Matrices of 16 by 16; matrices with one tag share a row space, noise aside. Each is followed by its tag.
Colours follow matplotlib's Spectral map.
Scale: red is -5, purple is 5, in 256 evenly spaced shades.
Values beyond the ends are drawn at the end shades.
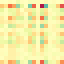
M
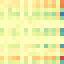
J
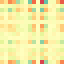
M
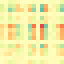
M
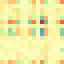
M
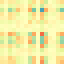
M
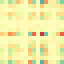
M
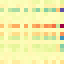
J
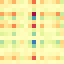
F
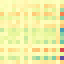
J
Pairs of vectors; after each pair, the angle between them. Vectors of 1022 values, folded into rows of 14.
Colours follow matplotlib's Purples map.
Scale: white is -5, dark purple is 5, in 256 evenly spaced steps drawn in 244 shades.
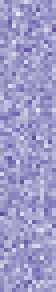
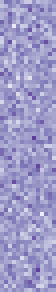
partly aligned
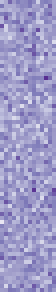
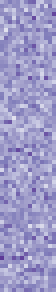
partly aligned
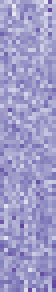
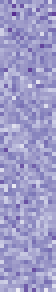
partly opposed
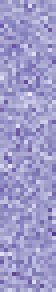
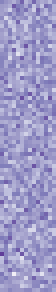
partly opposed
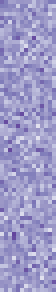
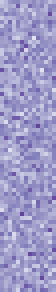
nearly opposite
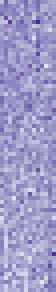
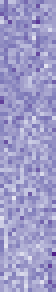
nearly parallel
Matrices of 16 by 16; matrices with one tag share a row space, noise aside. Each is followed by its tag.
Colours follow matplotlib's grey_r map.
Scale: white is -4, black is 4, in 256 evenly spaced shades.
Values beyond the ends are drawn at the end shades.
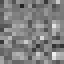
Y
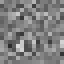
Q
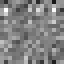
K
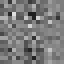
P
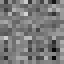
K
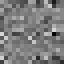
Y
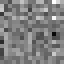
Y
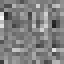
Y
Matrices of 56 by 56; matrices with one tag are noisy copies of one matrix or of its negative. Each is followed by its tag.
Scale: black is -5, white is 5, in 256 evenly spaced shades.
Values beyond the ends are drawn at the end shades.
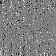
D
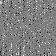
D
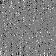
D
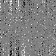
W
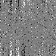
W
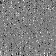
D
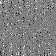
D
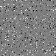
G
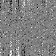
W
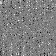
D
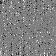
D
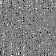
D
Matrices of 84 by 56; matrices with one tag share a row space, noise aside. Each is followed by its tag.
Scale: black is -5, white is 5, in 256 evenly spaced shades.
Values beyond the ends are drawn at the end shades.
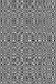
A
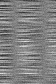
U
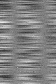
U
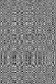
A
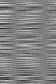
U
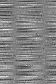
U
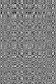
A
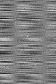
U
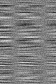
U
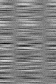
U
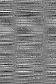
U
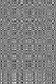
A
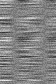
U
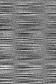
U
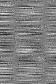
U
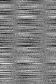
U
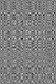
A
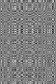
A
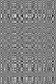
A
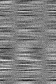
U
